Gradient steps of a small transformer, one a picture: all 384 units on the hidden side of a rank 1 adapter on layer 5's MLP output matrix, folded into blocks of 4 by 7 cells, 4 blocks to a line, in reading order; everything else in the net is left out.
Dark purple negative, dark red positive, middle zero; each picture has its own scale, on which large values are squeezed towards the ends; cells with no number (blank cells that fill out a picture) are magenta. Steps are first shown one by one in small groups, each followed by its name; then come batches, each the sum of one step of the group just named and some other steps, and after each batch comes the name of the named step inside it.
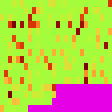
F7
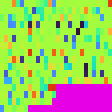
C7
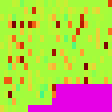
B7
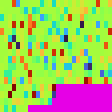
B7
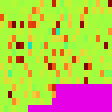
B7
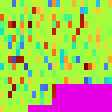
B7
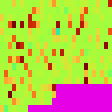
F7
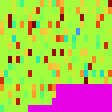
C7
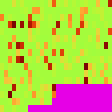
F7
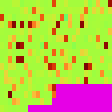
B7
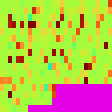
B7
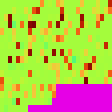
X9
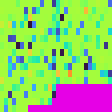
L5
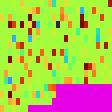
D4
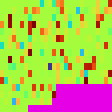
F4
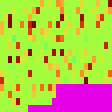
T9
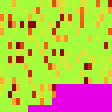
T9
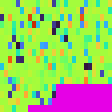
D4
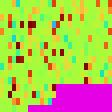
X9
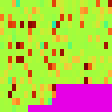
F4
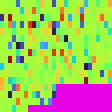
X9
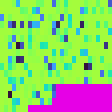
L5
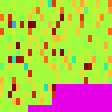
X9
